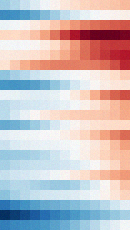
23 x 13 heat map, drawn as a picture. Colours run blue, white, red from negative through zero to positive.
The histogram is bell-shaped. The bottom left is the ninth with the lowest average. Streaks run across, left to right. Values rise toward the top right. The ninth with the highest average is the top right. There are no lone odd cells.
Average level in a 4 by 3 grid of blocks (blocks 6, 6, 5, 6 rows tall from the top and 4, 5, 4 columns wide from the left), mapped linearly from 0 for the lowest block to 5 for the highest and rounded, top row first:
2 4 5 / 2 3 4 / 1 2 4 / 0 1 2
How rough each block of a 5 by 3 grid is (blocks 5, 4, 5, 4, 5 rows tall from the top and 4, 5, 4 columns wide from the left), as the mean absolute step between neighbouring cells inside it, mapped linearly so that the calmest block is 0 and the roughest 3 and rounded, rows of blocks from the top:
232 / 221 / 111 / 000 / 111
